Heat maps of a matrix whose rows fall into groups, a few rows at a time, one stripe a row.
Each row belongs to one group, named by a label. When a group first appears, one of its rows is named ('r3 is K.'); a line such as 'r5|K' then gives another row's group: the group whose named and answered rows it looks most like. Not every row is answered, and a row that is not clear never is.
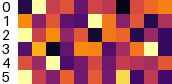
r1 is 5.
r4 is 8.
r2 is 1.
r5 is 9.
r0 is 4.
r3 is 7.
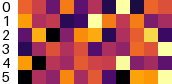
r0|9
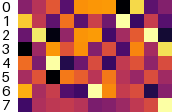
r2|7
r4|8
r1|9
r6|5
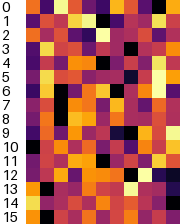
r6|7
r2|5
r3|4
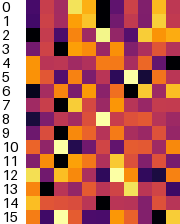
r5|9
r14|1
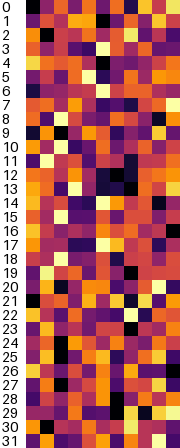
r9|7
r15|8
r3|5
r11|4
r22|9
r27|7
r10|8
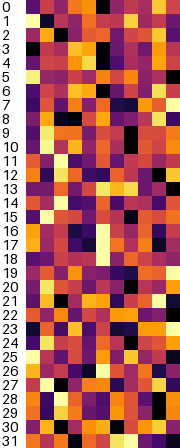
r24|4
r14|8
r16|5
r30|7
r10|4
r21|7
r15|4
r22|1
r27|7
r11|8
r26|5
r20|4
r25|9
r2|7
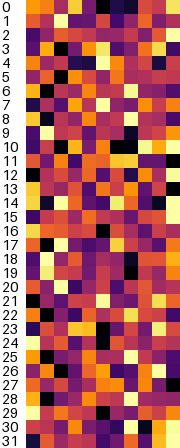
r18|4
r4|5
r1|8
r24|1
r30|9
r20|8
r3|7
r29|1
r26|7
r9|4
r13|9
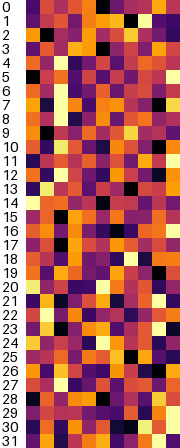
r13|4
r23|7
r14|1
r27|8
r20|5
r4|8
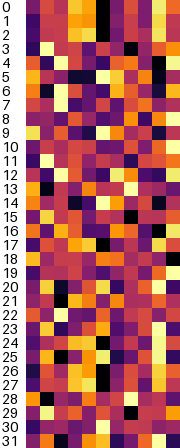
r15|4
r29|4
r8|9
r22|8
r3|4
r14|5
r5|5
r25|7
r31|7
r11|4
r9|5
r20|7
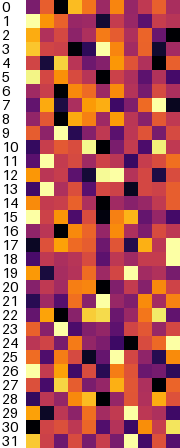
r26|1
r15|1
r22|7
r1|1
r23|8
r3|5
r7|7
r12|5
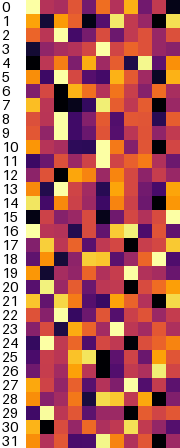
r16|1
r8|8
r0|9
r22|8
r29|4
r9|8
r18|7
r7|5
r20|4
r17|4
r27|9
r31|5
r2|8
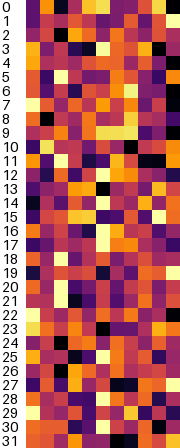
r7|9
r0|7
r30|5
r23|1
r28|5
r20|8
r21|8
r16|5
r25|5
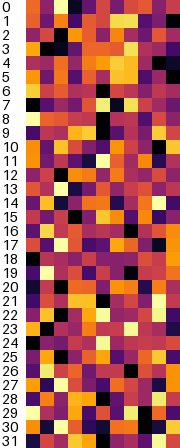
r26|4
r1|1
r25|7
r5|1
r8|1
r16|4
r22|7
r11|5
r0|8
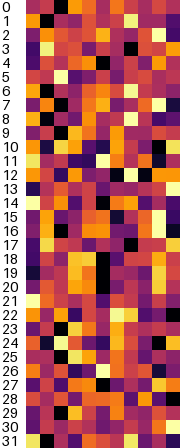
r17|4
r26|5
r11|5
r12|9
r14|1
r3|4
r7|7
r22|1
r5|8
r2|7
